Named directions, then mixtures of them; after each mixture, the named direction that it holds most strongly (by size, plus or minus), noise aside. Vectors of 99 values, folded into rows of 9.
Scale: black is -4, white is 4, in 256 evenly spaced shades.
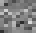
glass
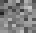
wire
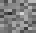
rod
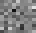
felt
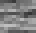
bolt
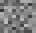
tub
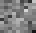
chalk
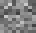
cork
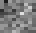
rod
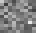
glass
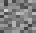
rod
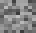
cork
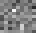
felt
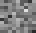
chalk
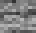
bolt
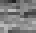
bolt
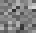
felt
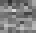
bolt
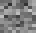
cork
